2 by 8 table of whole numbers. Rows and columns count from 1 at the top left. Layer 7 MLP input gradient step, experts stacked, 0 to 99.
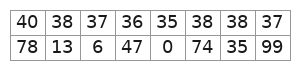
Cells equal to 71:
0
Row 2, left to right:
78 13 6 47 0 74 35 99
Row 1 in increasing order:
35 36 37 37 38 38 38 40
